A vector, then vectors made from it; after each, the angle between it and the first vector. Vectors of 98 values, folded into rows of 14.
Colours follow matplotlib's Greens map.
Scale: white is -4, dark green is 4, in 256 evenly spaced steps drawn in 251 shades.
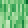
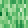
orthogonal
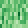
orthogonal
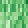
nearly parallel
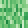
partly opposed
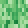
partly opposed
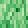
partly opposed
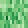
partly opposed
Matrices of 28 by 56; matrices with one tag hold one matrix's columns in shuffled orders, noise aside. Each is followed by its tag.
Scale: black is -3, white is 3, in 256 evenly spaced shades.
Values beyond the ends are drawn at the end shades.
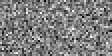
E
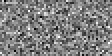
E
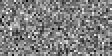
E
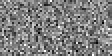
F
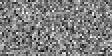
E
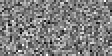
F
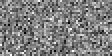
F
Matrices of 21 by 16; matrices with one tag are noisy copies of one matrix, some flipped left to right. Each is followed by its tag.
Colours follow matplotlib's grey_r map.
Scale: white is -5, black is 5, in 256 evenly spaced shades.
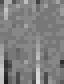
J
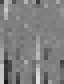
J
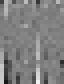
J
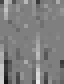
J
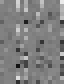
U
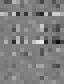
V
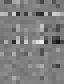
V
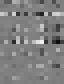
V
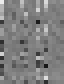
U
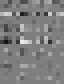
V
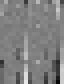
J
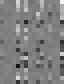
U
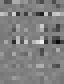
V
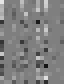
U
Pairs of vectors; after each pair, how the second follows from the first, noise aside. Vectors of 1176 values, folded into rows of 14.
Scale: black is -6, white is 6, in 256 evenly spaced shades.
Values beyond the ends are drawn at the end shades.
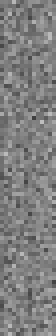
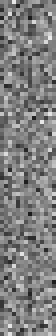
scaled up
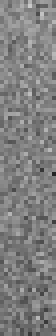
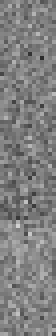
wrapped around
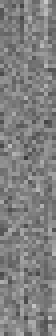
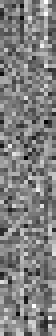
scaled up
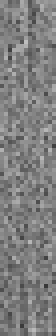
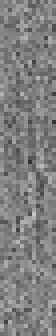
wrapped around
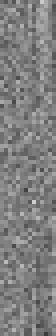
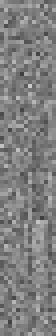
wrapped around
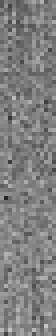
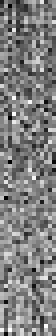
scaled up
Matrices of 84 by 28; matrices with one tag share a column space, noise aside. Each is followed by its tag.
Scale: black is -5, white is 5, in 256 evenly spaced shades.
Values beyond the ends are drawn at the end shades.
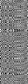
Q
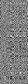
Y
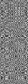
Y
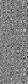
Q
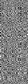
Y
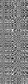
Q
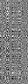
Y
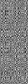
Y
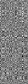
Y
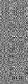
Y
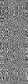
Y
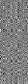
Q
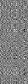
Q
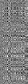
Y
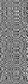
Y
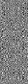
Y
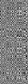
Y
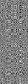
Q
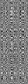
Y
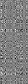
Q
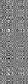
Q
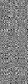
Q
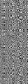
Q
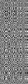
Y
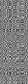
Q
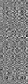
Y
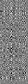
Y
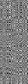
Q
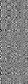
Q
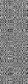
Q
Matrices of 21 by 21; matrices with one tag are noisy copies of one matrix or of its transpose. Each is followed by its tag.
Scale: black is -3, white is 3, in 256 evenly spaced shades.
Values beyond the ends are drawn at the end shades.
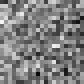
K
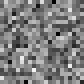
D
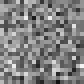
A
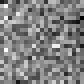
K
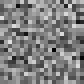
A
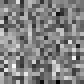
A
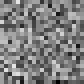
A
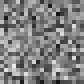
A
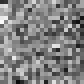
K
